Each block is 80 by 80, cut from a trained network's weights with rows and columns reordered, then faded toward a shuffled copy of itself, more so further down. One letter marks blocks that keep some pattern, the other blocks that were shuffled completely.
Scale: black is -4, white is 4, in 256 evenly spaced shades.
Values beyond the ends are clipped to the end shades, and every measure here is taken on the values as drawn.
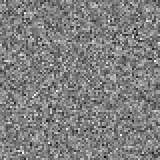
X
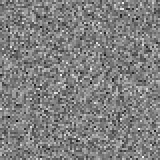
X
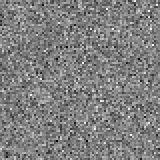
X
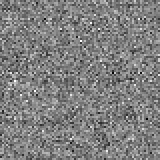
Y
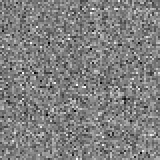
Y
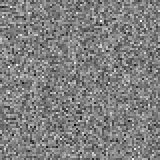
X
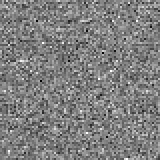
Y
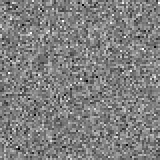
X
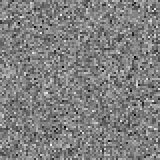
X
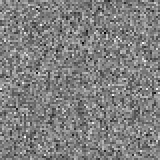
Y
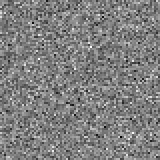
X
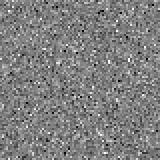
X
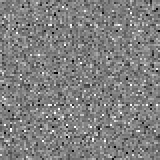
Y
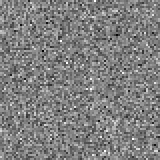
X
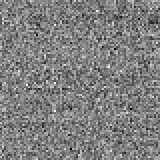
Y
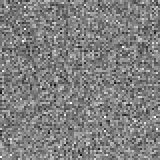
Y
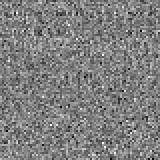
Y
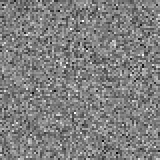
X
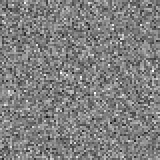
X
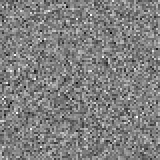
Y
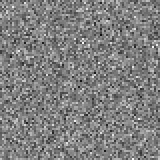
X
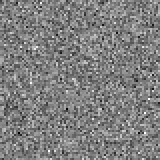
X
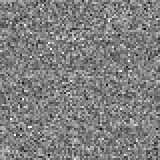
Y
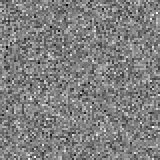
X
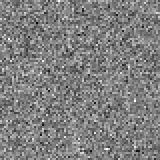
Y
